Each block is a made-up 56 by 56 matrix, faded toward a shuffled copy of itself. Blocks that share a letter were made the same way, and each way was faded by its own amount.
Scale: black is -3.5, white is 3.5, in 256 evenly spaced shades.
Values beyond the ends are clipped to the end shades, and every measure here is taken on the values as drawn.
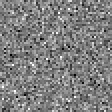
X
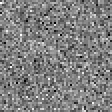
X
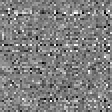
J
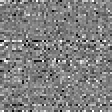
J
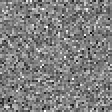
X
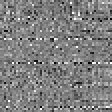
J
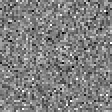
X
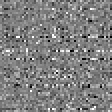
J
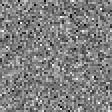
X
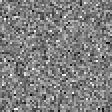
X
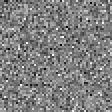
X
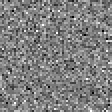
X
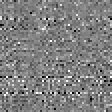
J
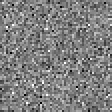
X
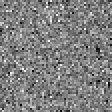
X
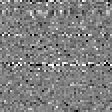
J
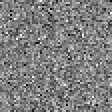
X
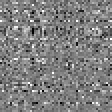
J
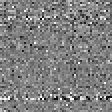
J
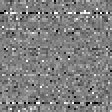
J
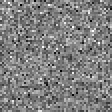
X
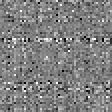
J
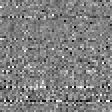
J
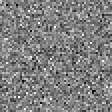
X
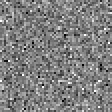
X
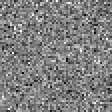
X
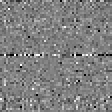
J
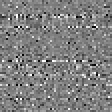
J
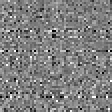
J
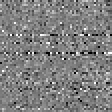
J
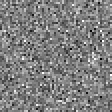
X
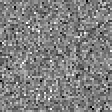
X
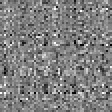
J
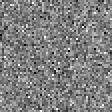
X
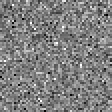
X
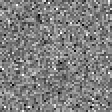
X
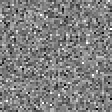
X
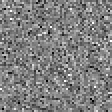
X
